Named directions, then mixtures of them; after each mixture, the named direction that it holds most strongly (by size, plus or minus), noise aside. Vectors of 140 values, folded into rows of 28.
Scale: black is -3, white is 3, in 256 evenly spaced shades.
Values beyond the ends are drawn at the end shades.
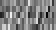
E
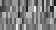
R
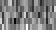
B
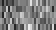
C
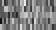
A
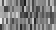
A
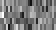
C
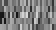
A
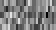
E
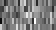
A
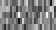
R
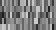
E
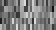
A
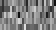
R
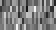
R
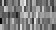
A
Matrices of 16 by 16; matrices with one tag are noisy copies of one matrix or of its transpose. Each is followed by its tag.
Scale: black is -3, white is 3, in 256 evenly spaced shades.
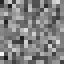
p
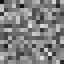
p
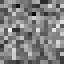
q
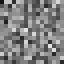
p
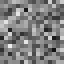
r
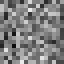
q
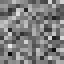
r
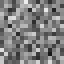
r
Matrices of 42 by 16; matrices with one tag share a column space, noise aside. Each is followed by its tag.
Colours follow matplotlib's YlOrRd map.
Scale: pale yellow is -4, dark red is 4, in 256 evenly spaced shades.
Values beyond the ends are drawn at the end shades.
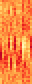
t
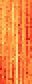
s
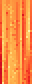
s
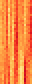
s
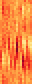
t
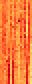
s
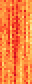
s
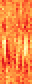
t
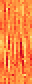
t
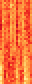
s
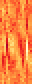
t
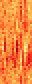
t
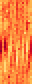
t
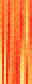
s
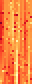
s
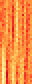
s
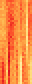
s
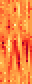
t
